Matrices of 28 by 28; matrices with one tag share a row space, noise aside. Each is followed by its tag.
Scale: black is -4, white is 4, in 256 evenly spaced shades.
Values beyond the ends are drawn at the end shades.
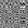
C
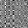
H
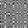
H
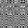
C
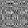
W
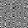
H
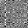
H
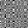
H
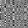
H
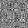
C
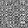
C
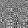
W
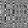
H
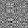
W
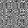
C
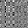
H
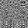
C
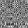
W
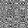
C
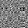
C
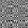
W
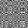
C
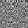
W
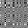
H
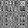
C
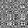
C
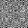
C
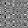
H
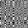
H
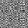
C
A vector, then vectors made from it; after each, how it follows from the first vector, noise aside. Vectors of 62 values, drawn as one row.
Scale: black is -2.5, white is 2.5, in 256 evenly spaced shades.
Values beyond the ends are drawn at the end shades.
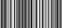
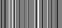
partly zeroed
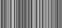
shrunk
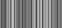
shrunk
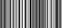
reversed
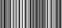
reversed
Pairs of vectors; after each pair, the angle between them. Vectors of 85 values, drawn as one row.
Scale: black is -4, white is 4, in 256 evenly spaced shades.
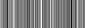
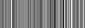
partly opposed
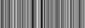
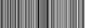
orthogonal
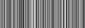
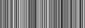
partly opposed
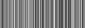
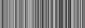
nearly parallel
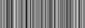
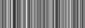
nearly opposite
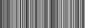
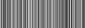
orthogonal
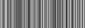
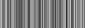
nearly parallel
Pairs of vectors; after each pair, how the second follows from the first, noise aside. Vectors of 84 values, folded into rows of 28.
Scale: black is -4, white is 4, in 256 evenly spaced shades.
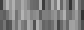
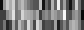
scaled up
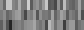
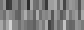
negated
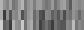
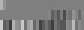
partly zeroed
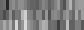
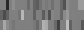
partly zeroed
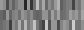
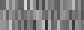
negated
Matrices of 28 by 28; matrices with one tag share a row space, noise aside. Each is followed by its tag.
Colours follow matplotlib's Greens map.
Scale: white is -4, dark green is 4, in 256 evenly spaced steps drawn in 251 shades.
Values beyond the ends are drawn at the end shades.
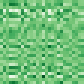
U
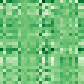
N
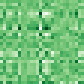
N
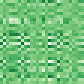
U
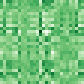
N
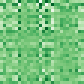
N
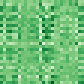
N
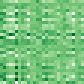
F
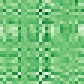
N
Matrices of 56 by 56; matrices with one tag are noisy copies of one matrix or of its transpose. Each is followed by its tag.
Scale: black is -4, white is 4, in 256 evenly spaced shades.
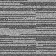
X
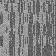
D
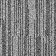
X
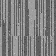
X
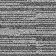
X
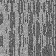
D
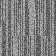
X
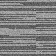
X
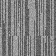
X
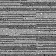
X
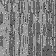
D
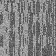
D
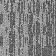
D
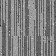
X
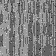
D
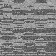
D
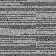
X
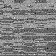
D
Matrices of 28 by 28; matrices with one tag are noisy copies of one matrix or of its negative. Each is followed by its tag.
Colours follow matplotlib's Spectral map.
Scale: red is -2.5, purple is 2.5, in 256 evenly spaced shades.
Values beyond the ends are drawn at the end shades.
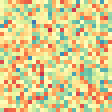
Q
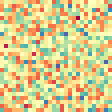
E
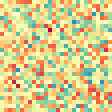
Q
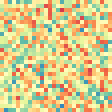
Q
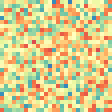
E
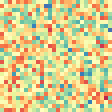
Q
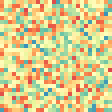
E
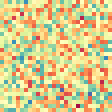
Q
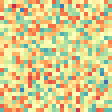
E
